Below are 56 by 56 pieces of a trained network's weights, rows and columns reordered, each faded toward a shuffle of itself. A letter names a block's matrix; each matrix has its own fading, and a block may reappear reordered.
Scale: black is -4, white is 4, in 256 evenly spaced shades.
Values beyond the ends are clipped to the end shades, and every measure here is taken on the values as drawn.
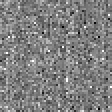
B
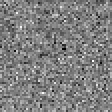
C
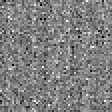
B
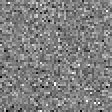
C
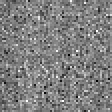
B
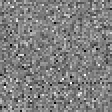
C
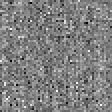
B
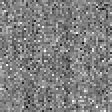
B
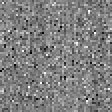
B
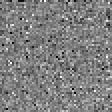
C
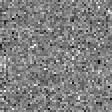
C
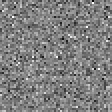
C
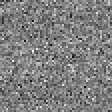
C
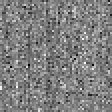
B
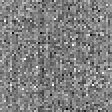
B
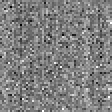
B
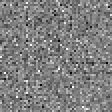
C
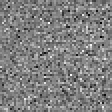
C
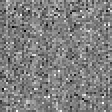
B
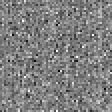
B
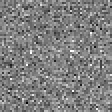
C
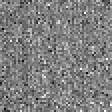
B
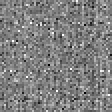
B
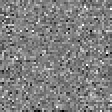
C
